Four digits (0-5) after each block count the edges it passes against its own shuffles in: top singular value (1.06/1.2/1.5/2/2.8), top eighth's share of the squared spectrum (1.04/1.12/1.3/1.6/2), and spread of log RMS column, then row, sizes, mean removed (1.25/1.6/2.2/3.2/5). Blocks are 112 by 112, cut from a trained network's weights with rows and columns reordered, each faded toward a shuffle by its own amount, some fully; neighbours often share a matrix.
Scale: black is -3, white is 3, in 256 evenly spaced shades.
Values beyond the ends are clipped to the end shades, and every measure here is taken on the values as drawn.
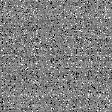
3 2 2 0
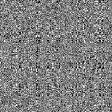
4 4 3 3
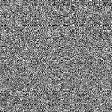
4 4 1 3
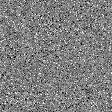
1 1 0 1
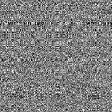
4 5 2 3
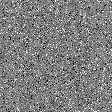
0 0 0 0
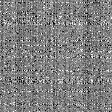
4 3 0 3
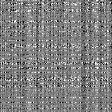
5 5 1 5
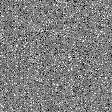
0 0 0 0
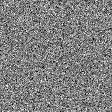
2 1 0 0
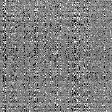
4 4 4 0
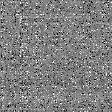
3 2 2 0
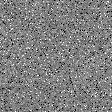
0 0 0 0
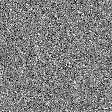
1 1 0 0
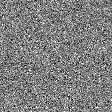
3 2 0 1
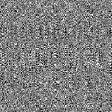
4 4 3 3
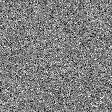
0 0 0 0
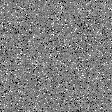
1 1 1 0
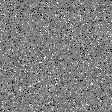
0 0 0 0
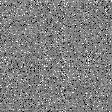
1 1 2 0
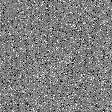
1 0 0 0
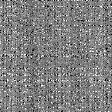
4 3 0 3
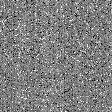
2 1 0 1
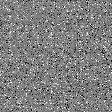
1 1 1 0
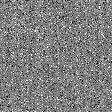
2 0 0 0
